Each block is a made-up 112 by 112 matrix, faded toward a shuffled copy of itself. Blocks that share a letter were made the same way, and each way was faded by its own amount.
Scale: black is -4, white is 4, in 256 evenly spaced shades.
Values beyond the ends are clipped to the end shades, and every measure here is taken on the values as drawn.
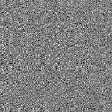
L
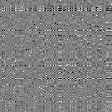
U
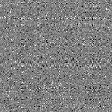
L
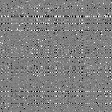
U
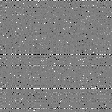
U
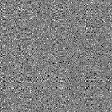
L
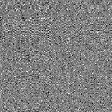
L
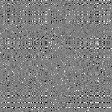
U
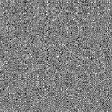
L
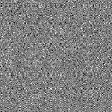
L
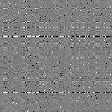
U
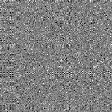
L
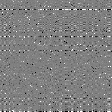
U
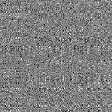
L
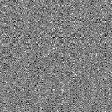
L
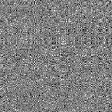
L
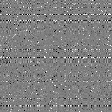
U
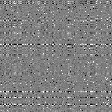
U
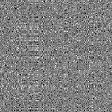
L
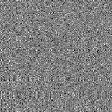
L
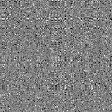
L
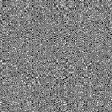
L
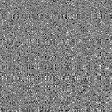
L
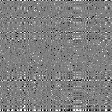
U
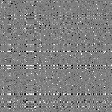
U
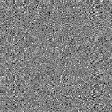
L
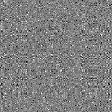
L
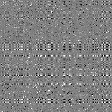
U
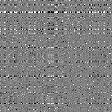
U
